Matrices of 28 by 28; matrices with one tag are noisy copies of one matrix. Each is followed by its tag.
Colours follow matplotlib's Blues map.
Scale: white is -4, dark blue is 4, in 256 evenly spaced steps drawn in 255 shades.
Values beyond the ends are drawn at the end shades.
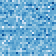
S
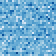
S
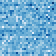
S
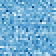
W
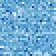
W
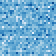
S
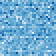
S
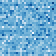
S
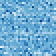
W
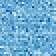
W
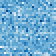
W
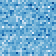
S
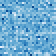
W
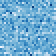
W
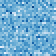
W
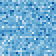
S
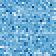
W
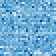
W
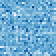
W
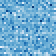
W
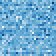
S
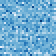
W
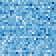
S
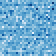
S
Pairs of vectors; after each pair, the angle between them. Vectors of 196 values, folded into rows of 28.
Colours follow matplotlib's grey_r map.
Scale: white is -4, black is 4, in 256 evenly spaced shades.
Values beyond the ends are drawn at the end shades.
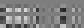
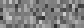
partly aligned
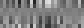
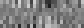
nearly opposite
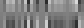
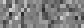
orthogonal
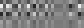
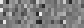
orthogonal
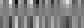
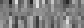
nearly opposite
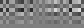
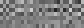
nearly opposite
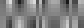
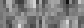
nearly parallel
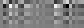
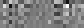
nearly opposite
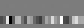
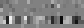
nearly opposite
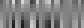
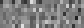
partly opposed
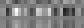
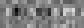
nearly opposite
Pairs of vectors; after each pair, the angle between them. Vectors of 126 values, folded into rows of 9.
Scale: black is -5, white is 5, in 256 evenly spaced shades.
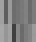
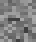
orthogonal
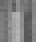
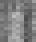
nearly parallel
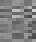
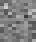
partly aligned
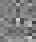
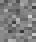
partly aligned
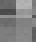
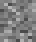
orthogonal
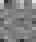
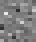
orthogonal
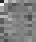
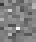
orthogonal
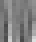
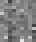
partly opposed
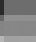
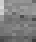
nearly opposite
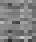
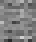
nearly parallel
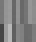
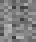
partly aligned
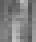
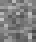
partly opposed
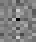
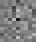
nearly parallel
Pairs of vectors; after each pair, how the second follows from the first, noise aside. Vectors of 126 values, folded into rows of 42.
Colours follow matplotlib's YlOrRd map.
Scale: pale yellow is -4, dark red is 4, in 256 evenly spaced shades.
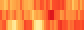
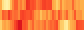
wrapped around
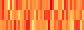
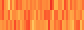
shrunk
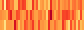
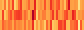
reversed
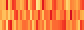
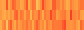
shrunk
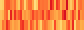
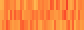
shrunk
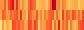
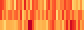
reversed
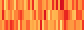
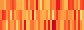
wrapped around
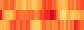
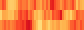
wrapped around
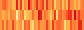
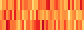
wrapped around
